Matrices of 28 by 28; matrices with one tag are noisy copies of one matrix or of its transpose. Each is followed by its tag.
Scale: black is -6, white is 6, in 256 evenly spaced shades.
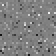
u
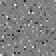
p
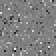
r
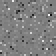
r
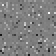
u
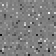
u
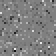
r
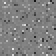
u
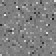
p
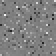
p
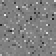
p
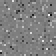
r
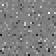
u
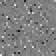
p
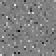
p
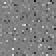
u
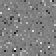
r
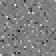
p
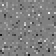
u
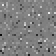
u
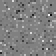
r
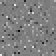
p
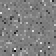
r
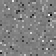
r
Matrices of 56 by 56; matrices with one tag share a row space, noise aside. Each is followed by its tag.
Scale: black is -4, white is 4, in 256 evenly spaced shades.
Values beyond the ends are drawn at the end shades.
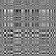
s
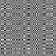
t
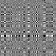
t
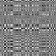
s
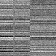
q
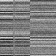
q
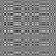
s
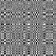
t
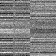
q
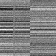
q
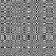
t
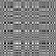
s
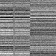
q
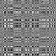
s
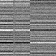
q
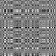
s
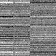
q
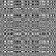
s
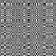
t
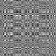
s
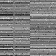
q
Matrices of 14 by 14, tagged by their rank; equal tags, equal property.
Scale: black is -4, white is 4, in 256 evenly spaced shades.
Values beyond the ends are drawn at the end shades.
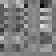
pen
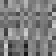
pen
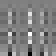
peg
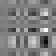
peg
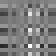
peg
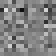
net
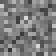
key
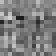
net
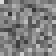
key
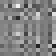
pen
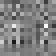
pen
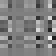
peg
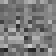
net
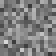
key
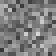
key
